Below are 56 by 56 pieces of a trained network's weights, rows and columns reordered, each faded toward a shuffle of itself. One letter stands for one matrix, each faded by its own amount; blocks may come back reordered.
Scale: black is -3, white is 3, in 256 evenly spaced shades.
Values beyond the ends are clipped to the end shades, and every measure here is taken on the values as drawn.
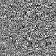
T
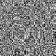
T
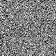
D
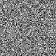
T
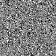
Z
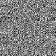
T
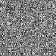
T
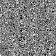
Z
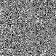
Z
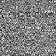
T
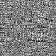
T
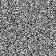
D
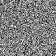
D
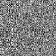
T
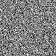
D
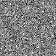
Z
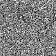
D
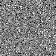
Z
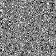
Z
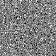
Z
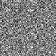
T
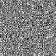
T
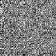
T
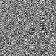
T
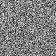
D
